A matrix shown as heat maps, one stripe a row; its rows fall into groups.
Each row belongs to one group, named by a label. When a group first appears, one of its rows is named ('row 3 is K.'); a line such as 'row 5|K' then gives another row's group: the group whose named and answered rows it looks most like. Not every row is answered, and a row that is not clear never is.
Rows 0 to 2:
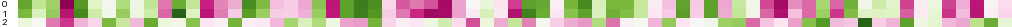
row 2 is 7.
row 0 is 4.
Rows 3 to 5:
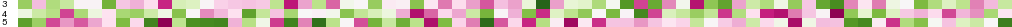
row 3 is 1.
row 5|7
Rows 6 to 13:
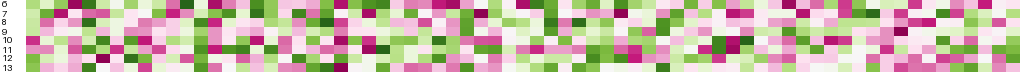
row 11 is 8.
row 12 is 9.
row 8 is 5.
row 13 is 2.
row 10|8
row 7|7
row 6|4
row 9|1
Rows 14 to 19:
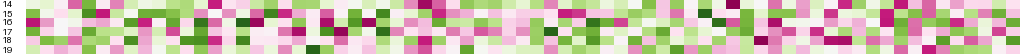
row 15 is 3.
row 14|4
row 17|2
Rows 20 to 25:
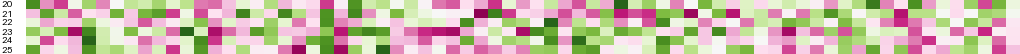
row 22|5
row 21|7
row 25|2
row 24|5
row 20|3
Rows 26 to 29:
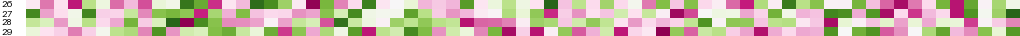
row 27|3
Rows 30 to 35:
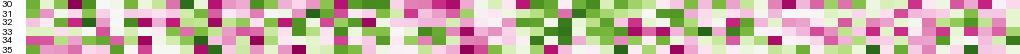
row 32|8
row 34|8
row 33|9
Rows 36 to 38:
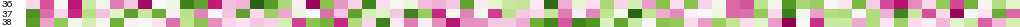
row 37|3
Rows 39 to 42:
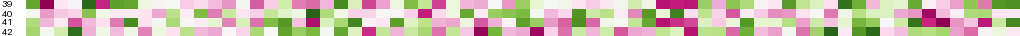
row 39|3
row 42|7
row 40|5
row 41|3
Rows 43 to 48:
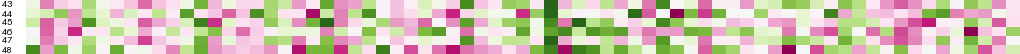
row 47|5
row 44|4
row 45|5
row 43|5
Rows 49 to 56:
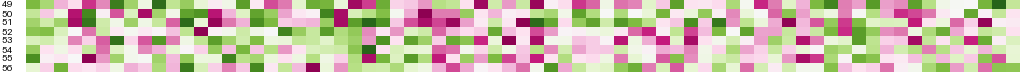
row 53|7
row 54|3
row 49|7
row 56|1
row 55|7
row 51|4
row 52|7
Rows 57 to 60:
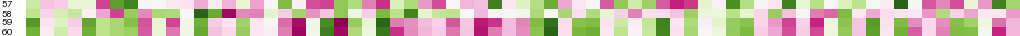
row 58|9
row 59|2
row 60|2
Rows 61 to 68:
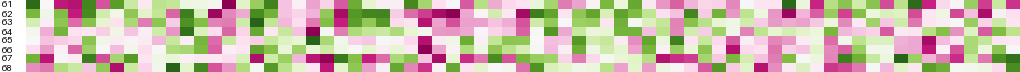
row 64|1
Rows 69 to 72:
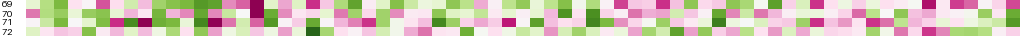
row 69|9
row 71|8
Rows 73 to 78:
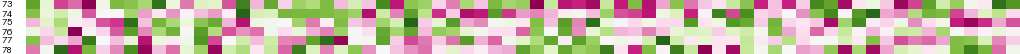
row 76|9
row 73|7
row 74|7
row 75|9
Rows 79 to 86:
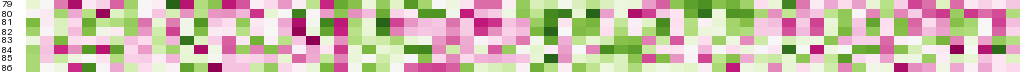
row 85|1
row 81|2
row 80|9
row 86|4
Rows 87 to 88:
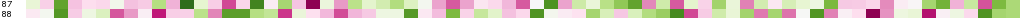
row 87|1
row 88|8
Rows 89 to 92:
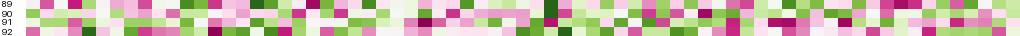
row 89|5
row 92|8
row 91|4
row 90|1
